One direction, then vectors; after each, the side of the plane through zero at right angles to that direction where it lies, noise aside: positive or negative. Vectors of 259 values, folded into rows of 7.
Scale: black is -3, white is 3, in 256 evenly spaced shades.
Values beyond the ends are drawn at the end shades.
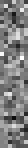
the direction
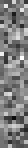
positive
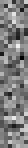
negative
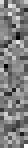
negative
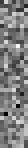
negative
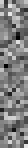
negative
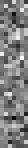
positive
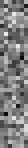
negative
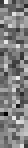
negative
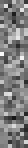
positive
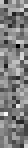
positive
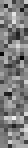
negative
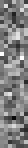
positive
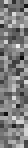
negative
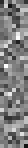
positive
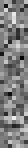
negative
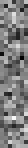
negative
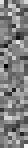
negative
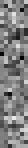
negative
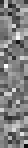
positive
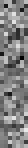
negative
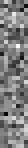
negative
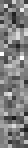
positive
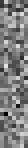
negative
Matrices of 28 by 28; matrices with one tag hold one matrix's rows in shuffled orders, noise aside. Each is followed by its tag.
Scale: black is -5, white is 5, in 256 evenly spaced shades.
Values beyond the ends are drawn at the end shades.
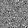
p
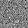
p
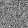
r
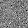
r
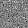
p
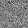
p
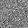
p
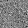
r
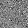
r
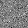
r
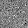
p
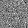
p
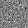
p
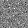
p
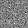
p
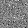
p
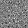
p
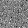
r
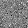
r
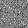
r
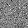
r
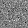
p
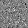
p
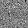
p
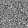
r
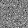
p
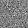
p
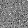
r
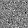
p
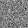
p
